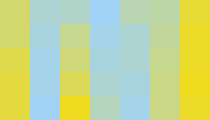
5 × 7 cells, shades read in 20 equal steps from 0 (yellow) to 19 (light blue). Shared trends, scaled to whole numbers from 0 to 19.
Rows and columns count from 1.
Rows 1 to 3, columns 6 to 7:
12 2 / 11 1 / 10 1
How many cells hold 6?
0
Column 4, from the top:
19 18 17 16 14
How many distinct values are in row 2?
7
